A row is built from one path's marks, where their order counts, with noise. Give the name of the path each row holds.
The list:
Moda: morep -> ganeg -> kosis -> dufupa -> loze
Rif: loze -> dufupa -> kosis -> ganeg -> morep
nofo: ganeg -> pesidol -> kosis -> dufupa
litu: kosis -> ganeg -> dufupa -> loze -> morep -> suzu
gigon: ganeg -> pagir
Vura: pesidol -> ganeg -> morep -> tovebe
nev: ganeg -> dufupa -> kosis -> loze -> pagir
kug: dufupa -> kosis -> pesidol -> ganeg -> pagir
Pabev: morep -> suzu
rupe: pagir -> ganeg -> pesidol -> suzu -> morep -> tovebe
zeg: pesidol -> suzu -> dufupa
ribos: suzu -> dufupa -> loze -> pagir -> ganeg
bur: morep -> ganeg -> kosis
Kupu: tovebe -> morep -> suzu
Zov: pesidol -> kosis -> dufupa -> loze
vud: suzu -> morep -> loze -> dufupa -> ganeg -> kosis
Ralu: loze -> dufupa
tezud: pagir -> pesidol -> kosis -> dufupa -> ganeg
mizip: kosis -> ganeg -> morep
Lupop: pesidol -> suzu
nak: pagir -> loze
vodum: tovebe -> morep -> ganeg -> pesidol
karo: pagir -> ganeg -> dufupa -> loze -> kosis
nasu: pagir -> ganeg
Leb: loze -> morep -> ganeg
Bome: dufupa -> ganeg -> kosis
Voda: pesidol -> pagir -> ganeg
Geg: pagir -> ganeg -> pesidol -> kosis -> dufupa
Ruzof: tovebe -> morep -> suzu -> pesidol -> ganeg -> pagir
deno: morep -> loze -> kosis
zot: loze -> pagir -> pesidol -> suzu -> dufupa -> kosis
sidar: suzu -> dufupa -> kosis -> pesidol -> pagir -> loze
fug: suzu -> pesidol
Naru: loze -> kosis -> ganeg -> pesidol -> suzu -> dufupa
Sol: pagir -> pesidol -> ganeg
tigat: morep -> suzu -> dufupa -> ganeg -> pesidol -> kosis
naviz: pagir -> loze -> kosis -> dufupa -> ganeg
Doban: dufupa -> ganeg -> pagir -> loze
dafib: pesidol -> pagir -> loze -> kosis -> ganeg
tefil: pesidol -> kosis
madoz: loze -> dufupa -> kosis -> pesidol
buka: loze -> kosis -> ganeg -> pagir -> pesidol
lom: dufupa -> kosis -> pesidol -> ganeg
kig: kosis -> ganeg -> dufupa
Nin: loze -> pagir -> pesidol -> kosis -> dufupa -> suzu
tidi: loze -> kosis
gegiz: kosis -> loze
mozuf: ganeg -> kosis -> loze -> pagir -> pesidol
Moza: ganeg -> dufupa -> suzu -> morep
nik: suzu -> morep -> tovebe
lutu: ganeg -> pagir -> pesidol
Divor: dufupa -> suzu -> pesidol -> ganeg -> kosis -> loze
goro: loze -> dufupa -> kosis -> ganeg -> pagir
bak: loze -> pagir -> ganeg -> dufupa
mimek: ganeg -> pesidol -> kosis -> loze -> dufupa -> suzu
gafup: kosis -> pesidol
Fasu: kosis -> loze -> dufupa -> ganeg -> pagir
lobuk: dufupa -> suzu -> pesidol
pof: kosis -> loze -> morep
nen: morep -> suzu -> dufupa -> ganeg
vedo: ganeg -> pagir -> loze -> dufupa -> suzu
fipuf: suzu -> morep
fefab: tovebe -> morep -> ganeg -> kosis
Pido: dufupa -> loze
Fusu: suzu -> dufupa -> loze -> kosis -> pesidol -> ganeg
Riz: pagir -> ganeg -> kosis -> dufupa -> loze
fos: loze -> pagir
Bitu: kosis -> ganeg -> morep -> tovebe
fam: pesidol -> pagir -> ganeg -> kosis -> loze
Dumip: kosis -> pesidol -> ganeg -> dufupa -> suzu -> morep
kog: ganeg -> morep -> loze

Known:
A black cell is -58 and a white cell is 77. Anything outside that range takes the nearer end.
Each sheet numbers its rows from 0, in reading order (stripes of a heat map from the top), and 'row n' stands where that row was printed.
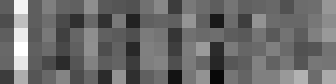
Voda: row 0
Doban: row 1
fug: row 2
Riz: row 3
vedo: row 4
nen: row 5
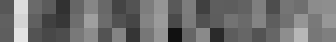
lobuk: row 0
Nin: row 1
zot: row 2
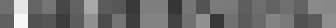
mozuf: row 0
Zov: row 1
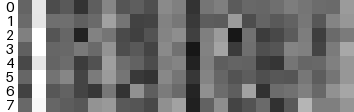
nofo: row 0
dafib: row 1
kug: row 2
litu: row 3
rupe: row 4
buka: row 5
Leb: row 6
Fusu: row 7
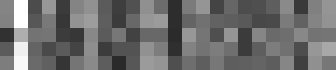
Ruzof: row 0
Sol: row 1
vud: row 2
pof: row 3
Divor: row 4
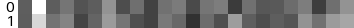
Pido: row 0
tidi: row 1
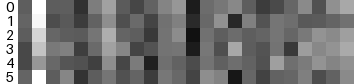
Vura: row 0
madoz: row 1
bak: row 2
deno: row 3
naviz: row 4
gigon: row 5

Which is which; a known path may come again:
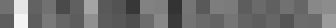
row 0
mozuf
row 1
Voda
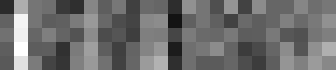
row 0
vud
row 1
kig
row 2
fam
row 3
Vura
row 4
Dumip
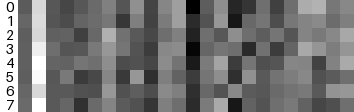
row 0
zeg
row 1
sidar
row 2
fos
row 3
Naru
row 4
litu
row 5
Moda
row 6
gegiz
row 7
goro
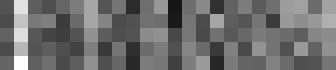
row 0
ribos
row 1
deno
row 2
mimek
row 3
tezud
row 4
Riz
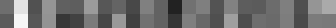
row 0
Kupu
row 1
bur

